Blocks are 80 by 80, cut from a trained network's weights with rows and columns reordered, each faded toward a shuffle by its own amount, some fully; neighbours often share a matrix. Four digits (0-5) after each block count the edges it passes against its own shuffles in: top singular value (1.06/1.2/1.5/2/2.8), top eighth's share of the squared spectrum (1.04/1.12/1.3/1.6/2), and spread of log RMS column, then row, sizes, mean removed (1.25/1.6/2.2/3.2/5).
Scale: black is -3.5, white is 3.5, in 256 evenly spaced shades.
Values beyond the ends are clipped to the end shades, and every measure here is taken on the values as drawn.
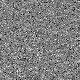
0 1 0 0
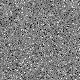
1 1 0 0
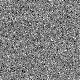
0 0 0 0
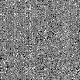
2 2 1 1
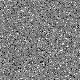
1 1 0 0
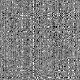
3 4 2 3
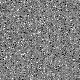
1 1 0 0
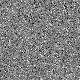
0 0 0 0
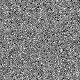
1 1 0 0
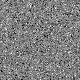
0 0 0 0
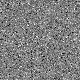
0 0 0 0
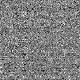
2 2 2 0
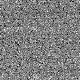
2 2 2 0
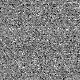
2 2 1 0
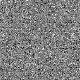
2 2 1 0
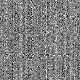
3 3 2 2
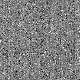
2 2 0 1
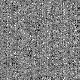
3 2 1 1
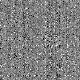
3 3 2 2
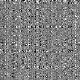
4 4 3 3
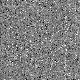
2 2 1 1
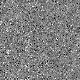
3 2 1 1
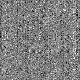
3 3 1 1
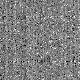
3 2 1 1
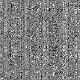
3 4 2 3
